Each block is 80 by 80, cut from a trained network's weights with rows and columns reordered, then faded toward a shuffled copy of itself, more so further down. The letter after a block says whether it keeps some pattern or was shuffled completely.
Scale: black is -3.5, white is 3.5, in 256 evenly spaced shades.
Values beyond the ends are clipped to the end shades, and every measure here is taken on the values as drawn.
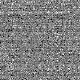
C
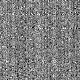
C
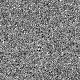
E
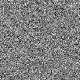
C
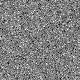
E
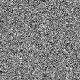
C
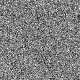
E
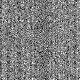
C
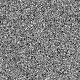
E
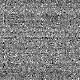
C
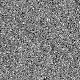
E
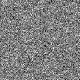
C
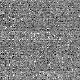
C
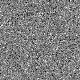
E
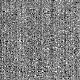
C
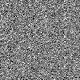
C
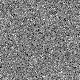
E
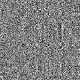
C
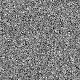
E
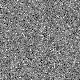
E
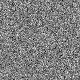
E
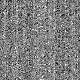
C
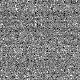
C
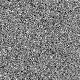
E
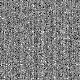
C
